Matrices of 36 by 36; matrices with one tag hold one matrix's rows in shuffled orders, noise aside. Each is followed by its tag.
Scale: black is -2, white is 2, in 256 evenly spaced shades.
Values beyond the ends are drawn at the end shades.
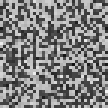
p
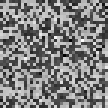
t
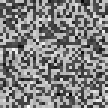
p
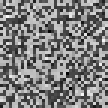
p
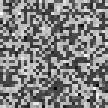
t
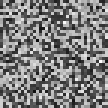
t
